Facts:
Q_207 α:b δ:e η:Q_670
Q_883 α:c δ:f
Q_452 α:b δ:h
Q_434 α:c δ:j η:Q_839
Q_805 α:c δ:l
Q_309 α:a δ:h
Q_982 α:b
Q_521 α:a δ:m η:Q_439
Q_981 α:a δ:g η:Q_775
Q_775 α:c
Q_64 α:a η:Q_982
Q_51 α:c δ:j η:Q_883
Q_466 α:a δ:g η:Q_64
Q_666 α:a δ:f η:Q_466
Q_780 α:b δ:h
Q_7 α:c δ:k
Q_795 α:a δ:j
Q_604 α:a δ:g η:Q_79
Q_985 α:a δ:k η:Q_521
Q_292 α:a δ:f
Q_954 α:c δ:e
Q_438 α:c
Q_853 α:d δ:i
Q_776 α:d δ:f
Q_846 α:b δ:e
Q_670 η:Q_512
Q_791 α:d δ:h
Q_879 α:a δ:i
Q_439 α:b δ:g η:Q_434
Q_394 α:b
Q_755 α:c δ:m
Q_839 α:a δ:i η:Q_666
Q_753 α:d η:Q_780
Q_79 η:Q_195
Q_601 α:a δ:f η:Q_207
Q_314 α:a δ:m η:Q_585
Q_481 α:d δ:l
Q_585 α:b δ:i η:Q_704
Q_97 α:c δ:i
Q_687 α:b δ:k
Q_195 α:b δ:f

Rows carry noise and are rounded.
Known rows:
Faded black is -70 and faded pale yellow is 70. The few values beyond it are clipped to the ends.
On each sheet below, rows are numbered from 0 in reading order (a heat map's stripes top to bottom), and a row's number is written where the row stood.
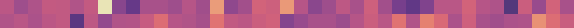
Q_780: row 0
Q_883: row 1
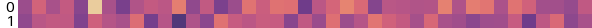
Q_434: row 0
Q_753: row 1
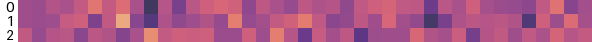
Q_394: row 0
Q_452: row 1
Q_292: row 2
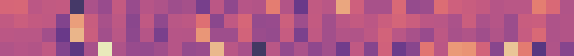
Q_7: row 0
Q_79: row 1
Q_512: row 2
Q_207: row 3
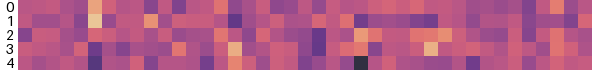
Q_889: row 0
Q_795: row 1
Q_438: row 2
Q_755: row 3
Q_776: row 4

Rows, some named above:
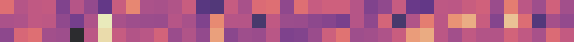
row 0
Q_985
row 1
Q_207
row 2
Q_954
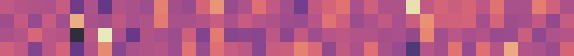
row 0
Q_755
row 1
Q_51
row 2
Q_846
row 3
Q_585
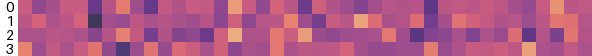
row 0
Q_195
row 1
Q_7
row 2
Q_791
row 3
Q_314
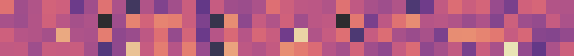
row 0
Q_687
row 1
Q_666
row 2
Q_439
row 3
Q_839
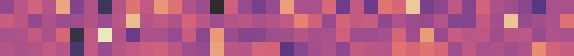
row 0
Q_466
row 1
Q_879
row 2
Q_846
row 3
Q_883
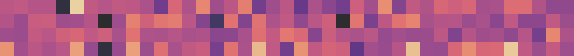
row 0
Q_670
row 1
Q_666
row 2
Q_309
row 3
Q_521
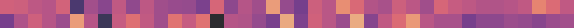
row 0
Q_7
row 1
Q_64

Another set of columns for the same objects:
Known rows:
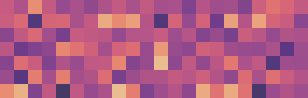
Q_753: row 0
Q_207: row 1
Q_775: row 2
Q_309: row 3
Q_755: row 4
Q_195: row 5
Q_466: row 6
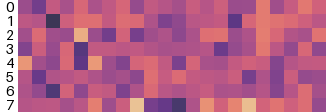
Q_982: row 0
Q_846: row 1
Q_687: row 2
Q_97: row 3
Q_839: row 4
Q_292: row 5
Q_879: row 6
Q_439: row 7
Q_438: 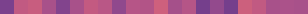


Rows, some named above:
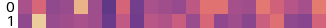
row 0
Q_687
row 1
Q_7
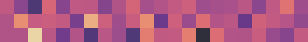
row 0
Q_879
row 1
Q_670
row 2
Q_434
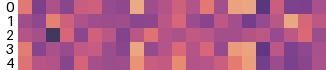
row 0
Q_521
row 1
Q_776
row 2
Q_879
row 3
Q_521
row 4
Q_314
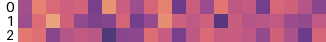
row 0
Q_670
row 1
Q_51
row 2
Q_985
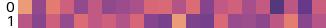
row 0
Q_666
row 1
Q_791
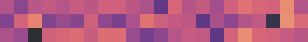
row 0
Q_585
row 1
Q_805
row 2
Q_846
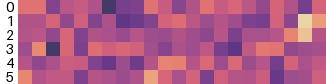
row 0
Q_985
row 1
Q_481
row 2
Q_853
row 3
Q_954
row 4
Q_795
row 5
Q_64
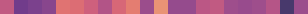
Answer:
Q_309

